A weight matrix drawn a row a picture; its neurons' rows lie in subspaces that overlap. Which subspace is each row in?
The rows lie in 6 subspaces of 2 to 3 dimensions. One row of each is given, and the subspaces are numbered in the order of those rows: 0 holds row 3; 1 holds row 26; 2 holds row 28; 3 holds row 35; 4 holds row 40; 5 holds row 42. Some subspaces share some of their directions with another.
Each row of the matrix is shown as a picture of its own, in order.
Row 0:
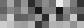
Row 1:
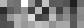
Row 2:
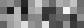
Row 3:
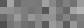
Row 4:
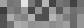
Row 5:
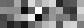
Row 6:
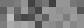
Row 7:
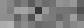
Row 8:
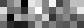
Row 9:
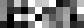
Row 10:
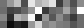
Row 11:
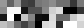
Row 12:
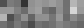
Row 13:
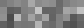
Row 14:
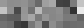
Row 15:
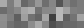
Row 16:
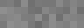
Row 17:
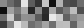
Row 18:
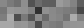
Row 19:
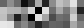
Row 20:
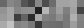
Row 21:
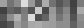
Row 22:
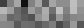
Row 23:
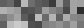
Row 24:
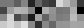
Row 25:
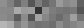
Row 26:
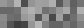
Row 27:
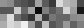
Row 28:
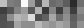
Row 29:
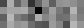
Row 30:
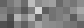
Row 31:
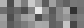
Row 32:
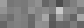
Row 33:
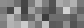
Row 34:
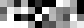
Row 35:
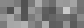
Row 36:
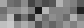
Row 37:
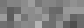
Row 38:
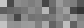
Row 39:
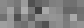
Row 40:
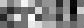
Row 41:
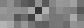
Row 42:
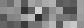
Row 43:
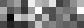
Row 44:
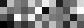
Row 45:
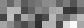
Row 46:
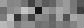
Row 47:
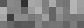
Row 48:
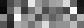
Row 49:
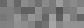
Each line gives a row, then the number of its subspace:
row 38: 0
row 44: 0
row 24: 3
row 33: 3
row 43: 2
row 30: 3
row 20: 2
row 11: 5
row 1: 2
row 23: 1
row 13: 5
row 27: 3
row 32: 1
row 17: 4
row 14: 3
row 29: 0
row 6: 2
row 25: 2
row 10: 1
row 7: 2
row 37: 5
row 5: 5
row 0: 1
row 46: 1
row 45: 5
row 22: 2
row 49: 1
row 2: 3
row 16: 1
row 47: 4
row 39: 3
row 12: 4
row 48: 3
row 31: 0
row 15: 1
